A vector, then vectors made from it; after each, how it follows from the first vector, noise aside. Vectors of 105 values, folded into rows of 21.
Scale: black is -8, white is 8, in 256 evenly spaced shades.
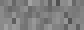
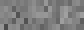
wrapped around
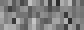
scaled up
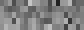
scaled up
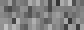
scaled up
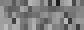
scaled up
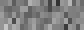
scaled up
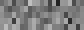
scaled up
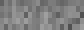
wrapped around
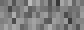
scaled up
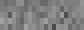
wrapped around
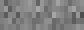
wrapped around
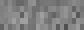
wrapped around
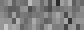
scaled up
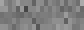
wrapped around
